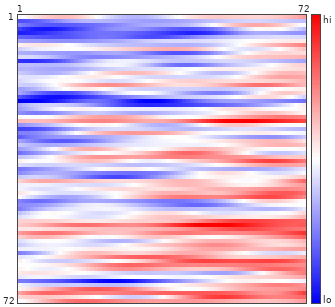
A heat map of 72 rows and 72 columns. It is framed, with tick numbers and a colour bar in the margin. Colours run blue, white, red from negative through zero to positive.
Horizontal stripes repeat 8 times down the table. Values rise toward the bottom right. Streaks run across, left to right. The bottom right is the ninth with the highest average.
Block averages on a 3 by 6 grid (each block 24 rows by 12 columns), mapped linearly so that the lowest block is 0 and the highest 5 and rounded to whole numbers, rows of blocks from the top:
0 1 1 1 2 3 | 1 2 2 3 4 4 | 3 3 4 4 5 5
